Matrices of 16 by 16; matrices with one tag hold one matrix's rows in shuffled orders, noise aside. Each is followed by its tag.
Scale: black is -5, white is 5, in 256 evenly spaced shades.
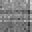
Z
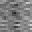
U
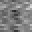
U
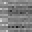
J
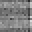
Z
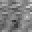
U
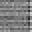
Z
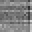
Z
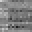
J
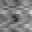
U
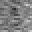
U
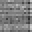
Z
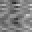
U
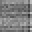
Z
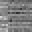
J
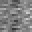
U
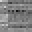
J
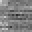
J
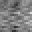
U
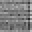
Z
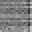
Z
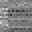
J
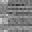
J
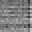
Z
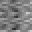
U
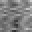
U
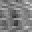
U
